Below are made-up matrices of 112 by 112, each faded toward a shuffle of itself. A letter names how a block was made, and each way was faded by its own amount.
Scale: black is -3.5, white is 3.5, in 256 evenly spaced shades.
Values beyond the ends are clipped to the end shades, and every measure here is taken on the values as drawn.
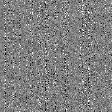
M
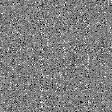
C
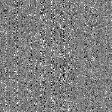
M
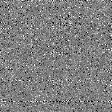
C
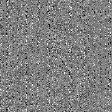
M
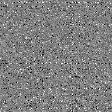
C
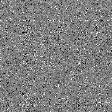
C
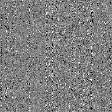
M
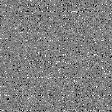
C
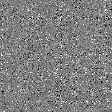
C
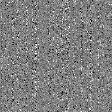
M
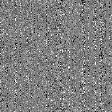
M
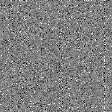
C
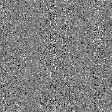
M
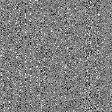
M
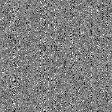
M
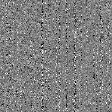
M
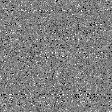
C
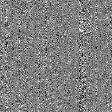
M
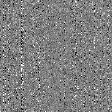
M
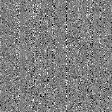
M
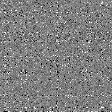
C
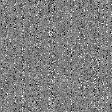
M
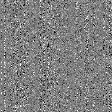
M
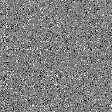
C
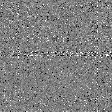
C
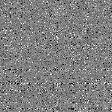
C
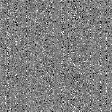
M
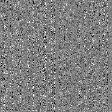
M
